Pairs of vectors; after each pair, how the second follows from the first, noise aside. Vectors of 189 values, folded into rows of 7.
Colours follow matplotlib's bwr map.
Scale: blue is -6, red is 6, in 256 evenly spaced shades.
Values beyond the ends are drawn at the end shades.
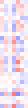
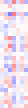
reversed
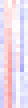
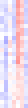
reversed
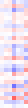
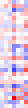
scaled up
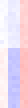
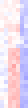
negated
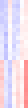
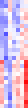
scaled up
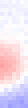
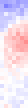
reversed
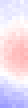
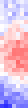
scaled up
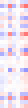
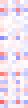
reversed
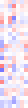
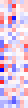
scaled up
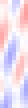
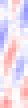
negated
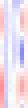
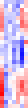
scaled up
